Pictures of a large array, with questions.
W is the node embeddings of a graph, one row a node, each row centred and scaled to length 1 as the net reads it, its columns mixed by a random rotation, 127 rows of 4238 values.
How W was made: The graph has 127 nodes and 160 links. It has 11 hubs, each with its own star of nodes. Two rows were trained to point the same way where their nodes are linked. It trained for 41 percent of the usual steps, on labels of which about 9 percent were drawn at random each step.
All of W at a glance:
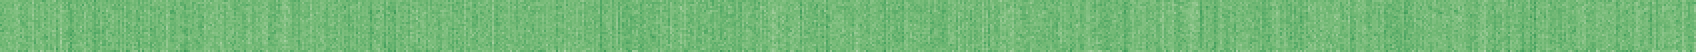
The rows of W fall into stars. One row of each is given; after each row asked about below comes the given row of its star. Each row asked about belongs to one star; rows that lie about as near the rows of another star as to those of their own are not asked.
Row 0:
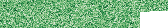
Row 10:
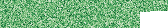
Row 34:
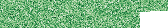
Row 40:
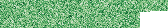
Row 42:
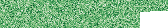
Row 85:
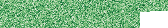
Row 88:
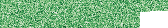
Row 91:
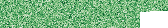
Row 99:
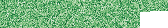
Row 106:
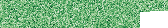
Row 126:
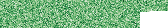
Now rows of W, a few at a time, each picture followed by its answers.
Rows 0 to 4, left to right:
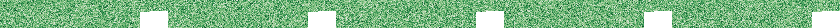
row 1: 88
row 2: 91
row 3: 10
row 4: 126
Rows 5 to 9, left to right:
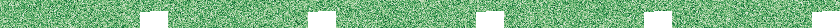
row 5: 106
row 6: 34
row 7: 126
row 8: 85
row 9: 10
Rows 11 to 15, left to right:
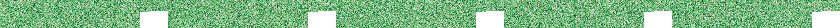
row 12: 40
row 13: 91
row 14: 40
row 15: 10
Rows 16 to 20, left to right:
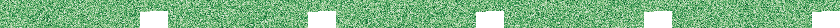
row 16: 126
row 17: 88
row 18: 88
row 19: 91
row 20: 10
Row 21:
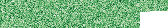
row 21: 88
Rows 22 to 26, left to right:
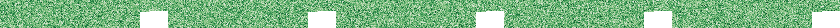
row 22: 126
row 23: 91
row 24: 34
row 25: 99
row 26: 85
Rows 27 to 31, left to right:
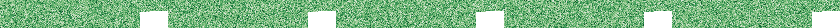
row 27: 0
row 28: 99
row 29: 88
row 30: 85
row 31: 40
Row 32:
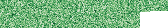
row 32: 99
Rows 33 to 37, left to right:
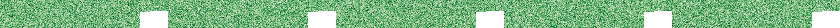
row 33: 99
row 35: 42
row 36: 91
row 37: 126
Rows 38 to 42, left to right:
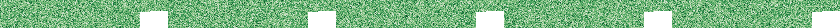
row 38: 34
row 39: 10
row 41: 10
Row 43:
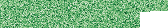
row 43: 106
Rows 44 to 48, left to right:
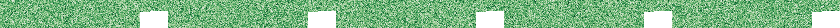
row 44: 34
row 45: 88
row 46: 88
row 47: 10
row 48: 85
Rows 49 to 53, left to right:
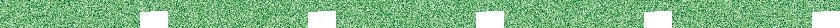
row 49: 99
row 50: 42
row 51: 40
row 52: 42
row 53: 88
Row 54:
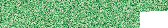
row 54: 88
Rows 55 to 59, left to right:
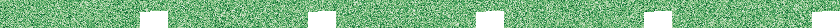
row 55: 40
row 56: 126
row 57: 99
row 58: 42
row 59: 34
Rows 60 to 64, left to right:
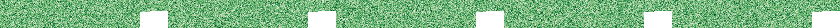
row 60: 99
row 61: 91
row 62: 99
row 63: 34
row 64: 91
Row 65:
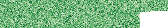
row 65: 34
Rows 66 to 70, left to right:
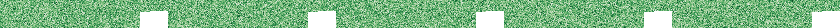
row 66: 42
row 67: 40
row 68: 91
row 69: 42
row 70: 88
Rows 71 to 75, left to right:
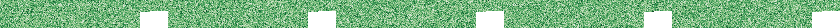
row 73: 0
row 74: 106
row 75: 126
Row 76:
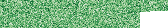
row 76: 99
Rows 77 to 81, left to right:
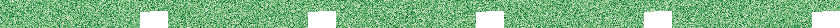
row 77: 42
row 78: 91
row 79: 99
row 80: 126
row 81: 106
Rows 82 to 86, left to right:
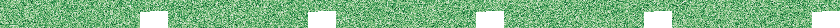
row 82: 10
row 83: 106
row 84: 0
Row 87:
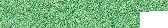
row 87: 85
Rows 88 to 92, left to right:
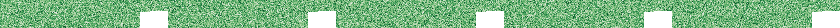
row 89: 99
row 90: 126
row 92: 91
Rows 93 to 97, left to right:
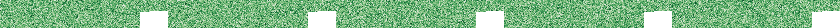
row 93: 85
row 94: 40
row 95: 85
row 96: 106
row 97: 40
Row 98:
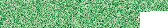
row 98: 40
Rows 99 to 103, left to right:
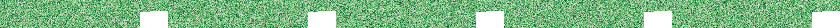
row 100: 106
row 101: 85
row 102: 106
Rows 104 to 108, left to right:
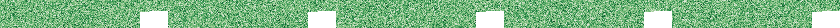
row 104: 88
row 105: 106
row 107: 126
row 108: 88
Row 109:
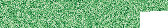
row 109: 42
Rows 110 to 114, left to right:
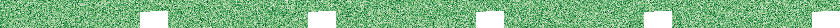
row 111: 42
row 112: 42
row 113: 34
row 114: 91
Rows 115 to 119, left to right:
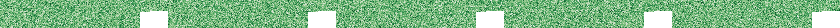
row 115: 126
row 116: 88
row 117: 42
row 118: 99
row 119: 91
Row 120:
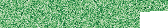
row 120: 42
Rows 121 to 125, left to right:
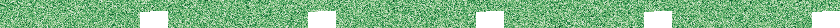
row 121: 34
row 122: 40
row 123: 42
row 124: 126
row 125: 34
